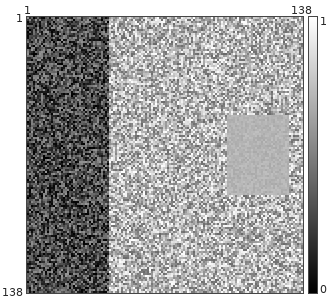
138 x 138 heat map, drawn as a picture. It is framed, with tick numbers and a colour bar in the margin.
In the middle right lies a patch that is calmer than the rest. The right part is higher, past a seam about 30% of the way across. No regular stripes run through it. The middle right is the smoothest part.
